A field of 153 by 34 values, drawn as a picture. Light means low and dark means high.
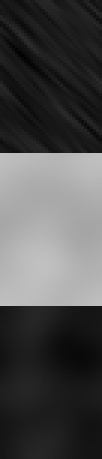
It is made of 3 by 1 panels. Panel 1,1: very high, slanting down to the right, faint in contrast. Panel 2,1: low, smooth, faint in contrast. Panel 3,1: very high, smooth, faint in contrast.
